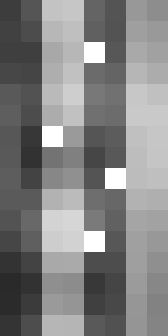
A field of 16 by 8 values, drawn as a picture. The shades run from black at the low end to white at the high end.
Overall the values sit about 50% of the way up the scale. The ninth with the lowest average is the bottom left. Upright stripes repeat 2 times across the table. There are four isolated cells, each far higher than the cells round it.
